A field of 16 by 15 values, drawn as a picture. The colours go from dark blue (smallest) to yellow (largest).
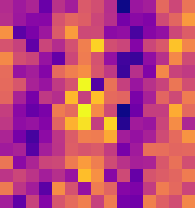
In the centre lies a patch that is rougher than the rest. Upright stripes repeat 2 times across the table. The centre is the roughest part. The centre is the ninth with the highest average. The values follow a bell shape.
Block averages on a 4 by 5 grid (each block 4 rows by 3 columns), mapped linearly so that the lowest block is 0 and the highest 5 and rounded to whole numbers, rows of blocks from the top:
12304 | 22403 | 03504 | 22414
